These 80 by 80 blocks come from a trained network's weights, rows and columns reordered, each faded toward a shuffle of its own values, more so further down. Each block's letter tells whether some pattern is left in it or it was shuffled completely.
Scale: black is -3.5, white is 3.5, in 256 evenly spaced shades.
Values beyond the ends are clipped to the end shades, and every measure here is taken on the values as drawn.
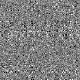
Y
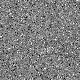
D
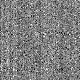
Y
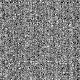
Y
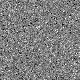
D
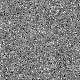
D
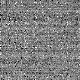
Y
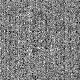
Y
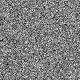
D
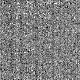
Y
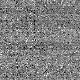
Y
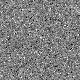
D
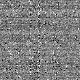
Y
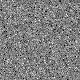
D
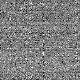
Y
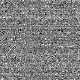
Y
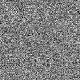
Y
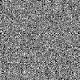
Y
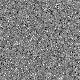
D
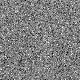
D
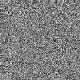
Y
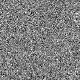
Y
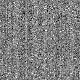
Y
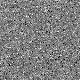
D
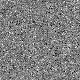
D
